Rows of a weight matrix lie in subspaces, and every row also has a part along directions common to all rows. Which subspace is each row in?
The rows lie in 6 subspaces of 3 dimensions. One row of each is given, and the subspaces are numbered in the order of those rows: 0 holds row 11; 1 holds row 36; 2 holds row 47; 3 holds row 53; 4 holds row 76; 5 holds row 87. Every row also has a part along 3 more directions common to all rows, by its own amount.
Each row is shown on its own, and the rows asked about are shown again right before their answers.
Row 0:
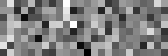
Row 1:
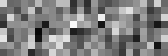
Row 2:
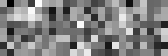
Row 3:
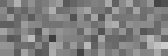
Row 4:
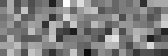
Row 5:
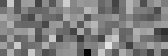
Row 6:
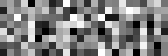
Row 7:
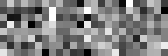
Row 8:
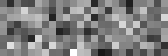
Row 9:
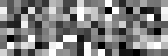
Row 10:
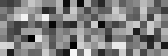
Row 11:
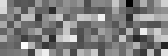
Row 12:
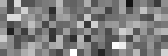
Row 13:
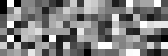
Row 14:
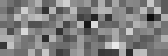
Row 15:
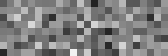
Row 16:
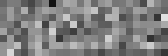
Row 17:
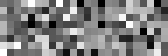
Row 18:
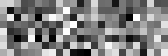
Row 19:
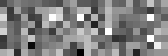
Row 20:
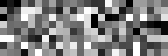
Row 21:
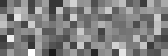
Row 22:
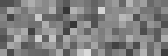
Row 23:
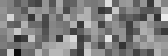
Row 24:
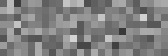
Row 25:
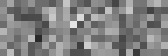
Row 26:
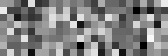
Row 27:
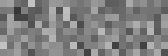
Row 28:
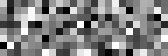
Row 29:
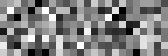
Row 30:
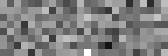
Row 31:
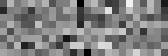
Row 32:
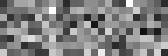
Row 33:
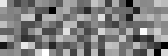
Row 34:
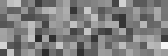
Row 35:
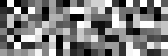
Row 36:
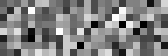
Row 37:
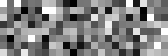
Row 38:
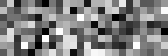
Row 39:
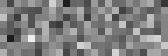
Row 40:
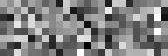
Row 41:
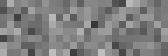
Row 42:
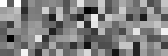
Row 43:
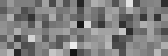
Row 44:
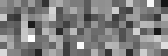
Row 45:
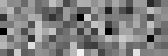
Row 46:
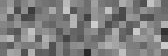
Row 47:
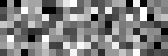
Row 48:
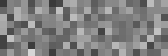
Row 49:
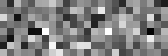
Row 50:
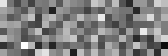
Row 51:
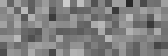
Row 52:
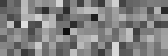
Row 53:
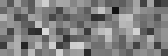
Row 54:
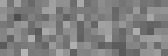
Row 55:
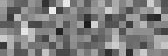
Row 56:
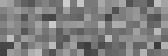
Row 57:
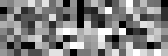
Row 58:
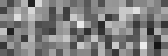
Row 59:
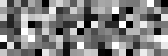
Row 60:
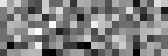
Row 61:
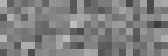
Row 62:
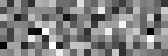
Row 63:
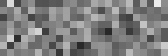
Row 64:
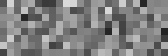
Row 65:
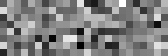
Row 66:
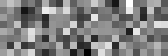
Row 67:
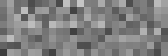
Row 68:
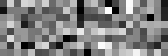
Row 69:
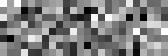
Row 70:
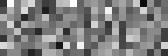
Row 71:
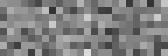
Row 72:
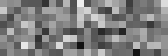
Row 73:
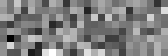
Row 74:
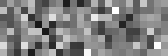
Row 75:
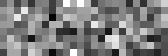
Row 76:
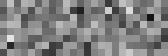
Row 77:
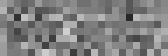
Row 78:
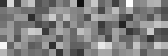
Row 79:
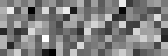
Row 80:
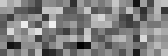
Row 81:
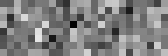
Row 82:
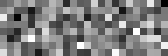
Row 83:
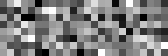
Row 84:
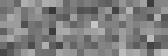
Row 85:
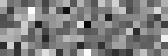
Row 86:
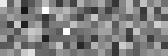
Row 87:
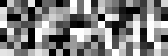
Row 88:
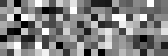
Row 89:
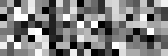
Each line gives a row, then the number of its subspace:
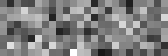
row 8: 4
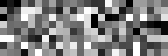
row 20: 2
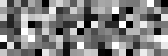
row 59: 1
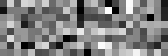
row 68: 4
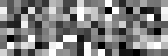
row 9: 4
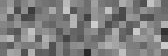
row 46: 1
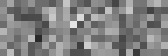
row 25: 5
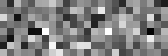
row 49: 3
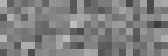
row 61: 5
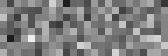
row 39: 1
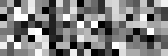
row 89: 3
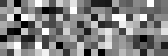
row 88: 0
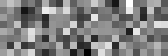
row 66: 2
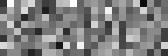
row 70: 2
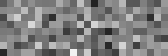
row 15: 0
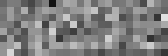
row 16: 4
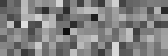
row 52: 2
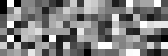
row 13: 3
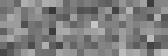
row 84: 4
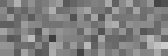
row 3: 0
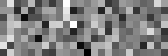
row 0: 5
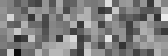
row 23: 4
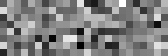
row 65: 0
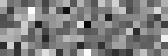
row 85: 1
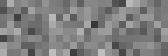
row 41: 1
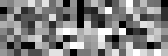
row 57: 4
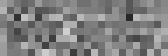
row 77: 0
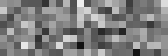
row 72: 4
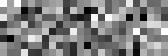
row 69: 2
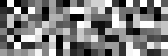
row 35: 3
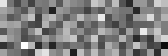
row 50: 0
